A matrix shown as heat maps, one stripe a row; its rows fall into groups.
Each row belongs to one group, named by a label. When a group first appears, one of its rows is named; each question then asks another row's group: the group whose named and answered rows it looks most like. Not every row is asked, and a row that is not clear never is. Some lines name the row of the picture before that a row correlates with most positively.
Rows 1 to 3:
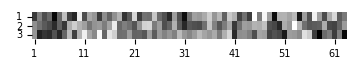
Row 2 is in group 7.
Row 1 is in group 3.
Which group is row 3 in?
7
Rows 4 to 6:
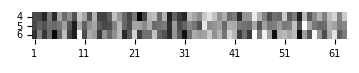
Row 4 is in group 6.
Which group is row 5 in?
3
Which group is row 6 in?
3
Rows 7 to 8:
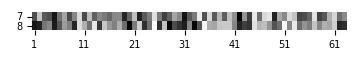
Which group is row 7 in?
3
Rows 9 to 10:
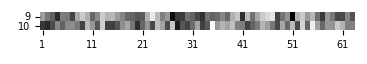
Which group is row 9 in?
7
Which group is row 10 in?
6
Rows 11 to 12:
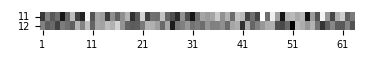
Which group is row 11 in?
3
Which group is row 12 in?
7
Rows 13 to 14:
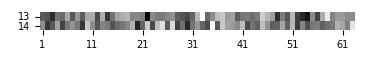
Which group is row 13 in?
6
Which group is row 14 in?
6
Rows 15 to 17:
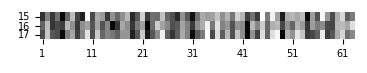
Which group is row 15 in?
3
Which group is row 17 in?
3
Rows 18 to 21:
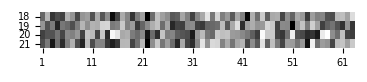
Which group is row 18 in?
3
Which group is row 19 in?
7
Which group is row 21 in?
3
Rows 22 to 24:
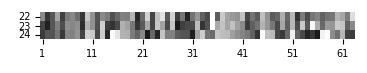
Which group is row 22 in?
6
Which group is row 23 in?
6
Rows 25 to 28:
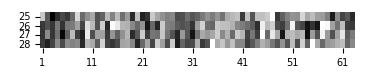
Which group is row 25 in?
7
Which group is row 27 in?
3
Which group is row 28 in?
6
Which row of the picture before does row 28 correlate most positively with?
23
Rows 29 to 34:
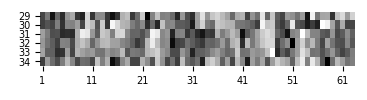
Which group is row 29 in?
3
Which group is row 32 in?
7
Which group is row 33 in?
7
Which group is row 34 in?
3
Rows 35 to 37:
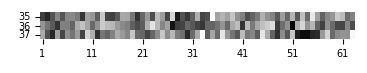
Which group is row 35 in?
6
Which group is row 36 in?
7
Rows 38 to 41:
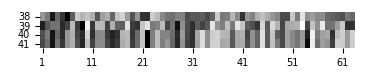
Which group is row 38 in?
7
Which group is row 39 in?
3
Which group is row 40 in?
3
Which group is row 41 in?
3
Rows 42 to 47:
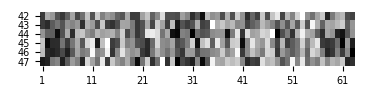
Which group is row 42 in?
3
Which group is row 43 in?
6
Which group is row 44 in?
7
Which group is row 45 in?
7
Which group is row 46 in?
7
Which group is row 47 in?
6
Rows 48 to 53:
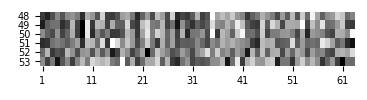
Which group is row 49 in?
3
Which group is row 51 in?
6
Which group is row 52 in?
3
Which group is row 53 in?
7
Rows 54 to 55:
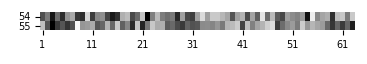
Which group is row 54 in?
3
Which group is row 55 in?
7
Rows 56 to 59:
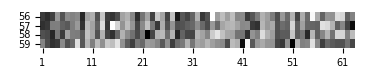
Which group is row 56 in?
6
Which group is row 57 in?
6
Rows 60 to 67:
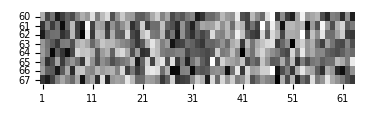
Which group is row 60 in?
7
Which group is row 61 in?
3
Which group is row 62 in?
3
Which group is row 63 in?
7
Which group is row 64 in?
7
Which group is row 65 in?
6
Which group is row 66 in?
7
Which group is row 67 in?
6
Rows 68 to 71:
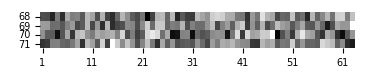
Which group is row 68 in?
6
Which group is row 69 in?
3
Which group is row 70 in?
7
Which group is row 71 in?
6
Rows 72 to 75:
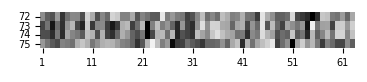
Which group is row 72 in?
6
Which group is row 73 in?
3
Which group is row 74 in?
6
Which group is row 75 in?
7
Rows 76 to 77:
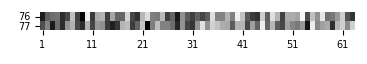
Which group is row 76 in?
3
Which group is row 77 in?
3
